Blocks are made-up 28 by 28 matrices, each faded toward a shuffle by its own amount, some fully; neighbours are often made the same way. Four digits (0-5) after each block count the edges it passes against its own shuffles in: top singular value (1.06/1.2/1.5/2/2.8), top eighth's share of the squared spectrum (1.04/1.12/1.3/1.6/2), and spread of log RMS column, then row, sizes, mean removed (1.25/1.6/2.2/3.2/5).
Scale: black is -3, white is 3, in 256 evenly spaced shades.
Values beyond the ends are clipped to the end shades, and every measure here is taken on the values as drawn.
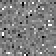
0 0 0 0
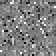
0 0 0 0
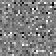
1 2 0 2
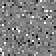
0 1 0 0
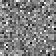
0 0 1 0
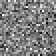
0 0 0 0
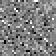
0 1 0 0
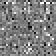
3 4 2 2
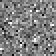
0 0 0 0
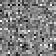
3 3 1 1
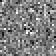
1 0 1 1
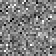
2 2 0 0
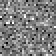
0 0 0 0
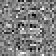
3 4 2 0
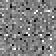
2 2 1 1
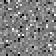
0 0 1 0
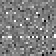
2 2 0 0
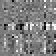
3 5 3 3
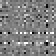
3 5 2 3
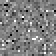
2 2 0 0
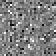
2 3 0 1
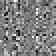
3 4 2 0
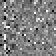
2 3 1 0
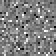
2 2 1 0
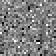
1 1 0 0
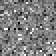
1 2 0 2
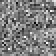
2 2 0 0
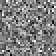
2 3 1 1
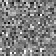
2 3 1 1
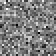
0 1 0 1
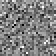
0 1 0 0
